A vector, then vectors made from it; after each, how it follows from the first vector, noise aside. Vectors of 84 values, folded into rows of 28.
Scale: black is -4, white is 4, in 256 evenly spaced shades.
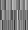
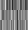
negated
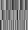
negated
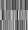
negated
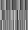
negated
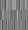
shrunk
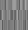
shrunk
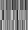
negated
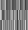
negated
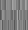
shrunk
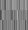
shrunk
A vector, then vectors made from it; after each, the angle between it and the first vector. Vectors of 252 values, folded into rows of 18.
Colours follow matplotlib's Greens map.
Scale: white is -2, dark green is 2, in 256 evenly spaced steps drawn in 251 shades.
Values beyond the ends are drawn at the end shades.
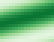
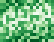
partly opposed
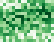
partly aligned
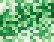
partly aligned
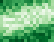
nearly opposite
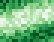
nearly opposite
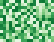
orthogonal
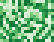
orthogonal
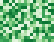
orthogonal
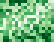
partly opposed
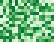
orthogonal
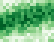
nearly parallel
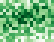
partly aligned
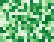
orthogonal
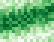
nearly parallel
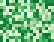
orthogonal
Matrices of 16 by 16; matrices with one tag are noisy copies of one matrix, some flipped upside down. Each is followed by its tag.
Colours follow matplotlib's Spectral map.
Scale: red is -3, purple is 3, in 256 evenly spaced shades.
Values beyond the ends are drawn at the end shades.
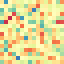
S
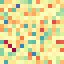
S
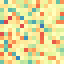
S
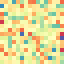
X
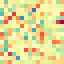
S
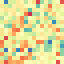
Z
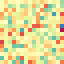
X
